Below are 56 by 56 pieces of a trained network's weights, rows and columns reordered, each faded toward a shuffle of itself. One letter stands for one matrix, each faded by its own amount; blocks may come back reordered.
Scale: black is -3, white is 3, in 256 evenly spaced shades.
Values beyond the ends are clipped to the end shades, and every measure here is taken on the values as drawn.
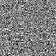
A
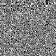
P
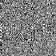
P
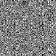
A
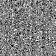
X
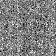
X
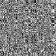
A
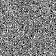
X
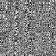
A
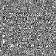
P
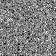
X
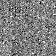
X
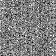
X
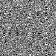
P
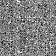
X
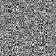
A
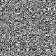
P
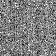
X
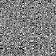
P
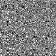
P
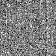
X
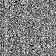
X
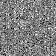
X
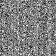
X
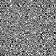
P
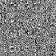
A
